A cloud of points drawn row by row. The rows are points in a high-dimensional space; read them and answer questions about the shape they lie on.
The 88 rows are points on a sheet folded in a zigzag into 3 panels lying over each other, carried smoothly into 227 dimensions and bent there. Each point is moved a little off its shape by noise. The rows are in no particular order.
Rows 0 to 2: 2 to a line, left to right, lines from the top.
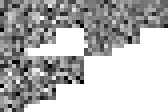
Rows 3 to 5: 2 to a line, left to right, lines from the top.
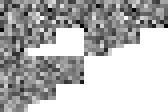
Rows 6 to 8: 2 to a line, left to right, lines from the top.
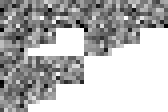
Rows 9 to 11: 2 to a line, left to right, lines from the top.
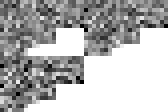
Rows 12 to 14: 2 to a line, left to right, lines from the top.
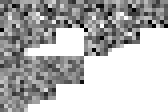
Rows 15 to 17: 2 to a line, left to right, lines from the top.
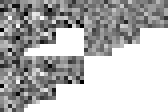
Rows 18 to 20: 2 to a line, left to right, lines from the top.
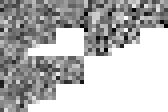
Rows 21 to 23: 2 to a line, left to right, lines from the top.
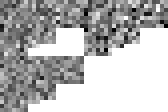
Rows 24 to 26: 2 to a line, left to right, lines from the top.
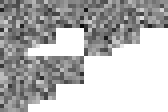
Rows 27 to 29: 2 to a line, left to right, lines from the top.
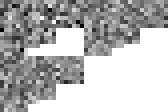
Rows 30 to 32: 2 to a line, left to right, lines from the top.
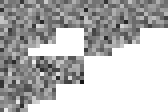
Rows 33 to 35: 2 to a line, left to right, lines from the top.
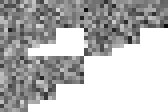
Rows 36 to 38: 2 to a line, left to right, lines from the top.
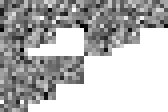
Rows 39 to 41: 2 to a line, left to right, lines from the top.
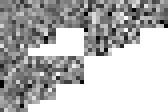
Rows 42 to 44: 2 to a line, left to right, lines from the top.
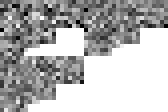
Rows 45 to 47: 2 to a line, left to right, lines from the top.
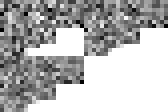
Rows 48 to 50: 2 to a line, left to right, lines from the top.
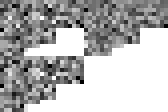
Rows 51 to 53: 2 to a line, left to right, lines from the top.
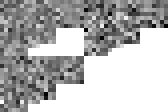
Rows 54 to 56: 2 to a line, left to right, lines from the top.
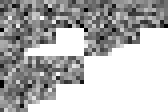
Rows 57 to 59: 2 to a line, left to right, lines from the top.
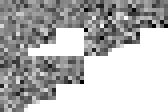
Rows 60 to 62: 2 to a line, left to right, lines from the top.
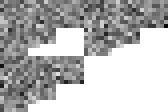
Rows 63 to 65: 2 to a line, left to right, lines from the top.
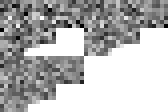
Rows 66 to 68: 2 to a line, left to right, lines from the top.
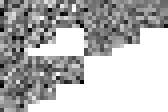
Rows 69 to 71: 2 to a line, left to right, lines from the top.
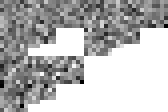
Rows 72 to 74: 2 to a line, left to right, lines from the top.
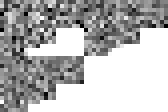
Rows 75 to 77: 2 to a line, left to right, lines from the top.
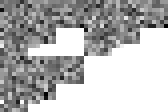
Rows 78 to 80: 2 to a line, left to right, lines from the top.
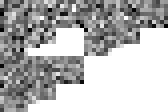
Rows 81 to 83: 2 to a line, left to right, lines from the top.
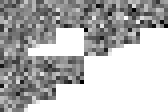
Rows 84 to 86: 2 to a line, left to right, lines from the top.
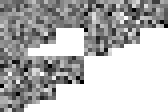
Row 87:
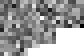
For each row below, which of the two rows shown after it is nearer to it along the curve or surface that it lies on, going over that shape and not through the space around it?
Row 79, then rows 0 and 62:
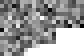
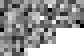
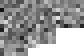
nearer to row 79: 0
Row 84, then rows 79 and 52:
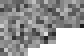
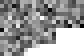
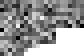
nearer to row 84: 79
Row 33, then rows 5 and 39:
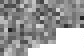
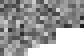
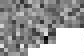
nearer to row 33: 5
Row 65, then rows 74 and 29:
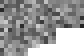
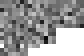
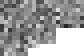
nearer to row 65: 29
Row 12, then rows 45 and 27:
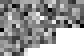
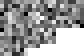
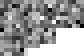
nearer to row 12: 45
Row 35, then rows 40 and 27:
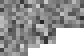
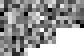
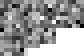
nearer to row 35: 27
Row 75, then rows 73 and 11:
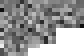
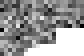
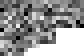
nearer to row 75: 11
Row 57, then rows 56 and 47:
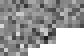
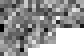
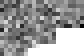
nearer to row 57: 47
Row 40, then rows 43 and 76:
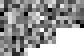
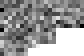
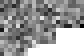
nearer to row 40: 76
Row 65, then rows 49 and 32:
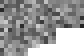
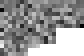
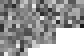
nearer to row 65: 49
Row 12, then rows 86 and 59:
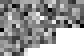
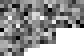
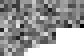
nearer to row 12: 86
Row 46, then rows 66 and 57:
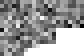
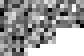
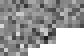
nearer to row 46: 57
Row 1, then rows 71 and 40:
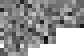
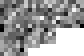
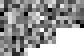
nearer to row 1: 71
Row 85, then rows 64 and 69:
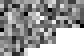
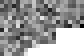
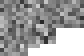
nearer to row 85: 64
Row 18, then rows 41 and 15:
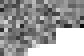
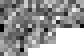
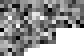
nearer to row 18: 15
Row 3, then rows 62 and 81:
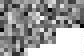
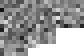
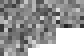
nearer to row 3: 81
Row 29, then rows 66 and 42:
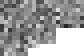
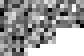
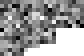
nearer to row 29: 42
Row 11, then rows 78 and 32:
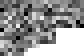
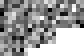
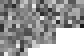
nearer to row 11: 78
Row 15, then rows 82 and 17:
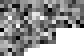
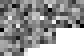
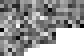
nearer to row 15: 82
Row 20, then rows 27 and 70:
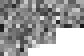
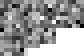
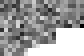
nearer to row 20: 27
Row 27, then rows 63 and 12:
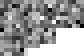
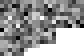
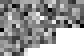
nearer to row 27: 63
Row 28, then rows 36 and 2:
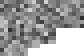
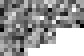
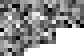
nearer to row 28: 2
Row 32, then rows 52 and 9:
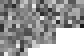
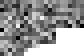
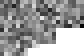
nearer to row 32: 9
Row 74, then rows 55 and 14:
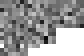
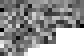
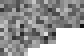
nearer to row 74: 55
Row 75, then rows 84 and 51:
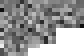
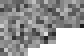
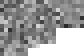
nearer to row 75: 51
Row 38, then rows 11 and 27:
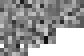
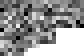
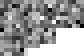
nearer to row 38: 11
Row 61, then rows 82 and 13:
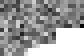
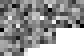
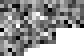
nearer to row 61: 13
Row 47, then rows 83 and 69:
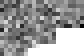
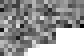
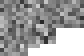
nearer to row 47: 83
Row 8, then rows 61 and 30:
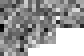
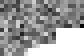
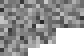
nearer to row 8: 30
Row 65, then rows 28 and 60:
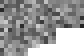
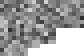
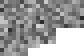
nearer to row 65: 60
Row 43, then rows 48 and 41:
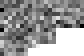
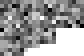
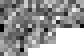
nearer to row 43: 41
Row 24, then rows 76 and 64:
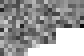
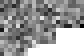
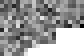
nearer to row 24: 76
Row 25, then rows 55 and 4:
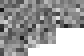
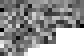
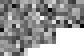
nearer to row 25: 55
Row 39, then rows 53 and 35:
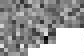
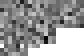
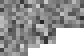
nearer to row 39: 35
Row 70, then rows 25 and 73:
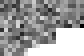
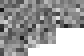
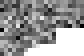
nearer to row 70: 73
